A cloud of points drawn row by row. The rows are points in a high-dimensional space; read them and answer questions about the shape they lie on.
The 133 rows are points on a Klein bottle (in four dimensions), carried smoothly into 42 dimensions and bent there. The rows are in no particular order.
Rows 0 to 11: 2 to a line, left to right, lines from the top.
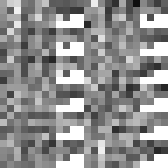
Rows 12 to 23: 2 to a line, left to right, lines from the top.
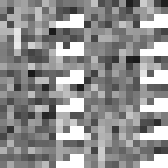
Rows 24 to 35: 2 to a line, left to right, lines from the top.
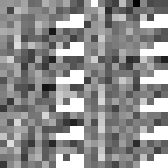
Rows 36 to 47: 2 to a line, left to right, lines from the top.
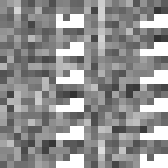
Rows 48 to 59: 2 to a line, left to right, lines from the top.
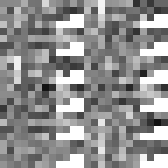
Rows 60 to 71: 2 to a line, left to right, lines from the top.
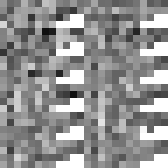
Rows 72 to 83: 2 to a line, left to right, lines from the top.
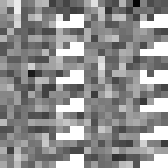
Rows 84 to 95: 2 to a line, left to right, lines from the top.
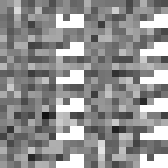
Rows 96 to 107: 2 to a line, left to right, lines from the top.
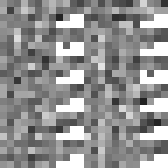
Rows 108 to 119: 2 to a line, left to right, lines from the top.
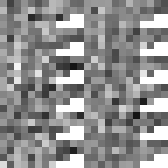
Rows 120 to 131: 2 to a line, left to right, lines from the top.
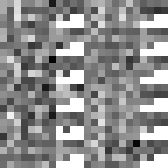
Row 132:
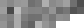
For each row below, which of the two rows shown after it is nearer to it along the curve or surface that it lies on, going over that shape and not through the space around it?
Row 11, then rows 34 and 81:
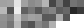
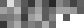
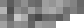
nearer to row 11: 81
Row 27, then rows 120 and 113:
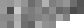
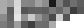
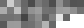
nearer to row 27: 120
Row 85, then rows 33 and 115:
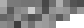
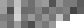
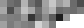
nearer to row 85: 115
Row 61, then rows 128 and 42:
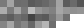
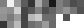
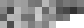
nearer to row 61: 128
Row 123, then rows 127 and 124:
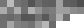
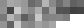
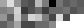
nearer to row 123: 124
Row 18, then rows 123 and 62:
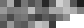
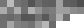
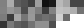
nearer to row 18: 62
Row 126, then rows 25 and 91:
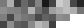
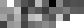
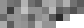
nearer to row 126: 25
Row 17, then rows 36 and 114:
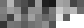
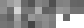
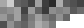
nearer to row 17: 114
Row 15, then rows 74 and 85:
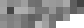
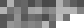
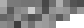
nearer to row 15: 85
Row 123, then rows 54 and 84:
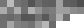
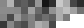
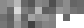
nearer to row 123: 84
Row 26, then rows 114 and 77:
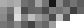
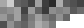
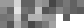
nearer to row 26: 114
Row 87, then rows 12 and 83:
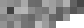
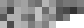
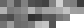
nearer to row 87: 12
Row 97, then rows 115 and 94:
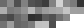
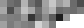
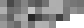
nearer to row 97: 94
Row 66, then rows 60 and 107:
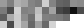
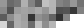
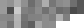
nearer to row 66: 60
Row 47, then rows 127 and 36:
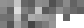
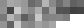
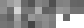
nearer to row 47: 36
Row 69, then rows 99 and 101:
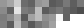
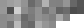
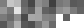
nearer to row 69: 99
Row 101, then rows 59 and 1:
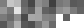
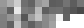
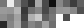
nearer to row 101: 1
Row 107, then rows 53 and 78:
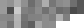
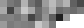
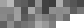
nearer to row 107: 53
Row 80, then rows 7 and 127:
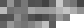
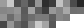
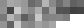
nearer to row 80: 7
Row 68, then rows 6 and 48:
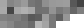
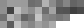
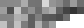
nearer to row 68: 6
